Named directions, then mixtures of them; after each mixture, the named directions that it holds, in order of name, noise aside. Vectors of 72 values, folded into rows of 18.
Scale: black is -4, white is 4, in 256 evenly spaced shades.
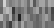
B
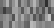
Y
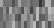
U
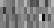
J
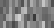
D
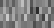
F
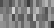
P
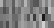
D, J, U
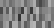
B, U, Y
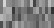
B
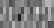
B, P, U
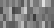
B, D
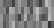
P, U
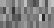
B, J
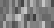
D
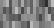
D, Y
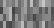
B, D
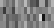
J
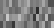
D, F, P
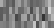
J, U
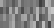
U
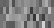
D, F, U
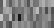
B, P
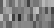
B, P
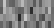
B, F, U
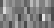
B, J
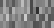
F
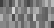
P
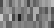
B, P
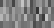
F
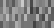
F
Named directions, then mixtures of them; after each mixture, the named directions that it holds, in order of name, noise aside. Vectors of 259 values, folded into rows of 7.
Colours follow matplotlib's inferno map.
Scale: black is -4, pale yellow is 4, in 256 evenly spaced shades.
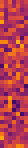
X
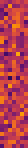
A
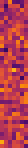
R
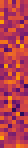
X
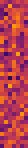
A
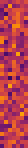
A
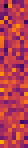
A, R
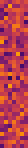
A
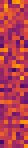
R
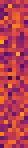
A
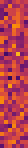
A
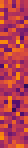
X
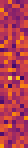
A, R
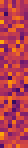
A, X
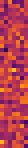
R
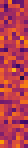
R
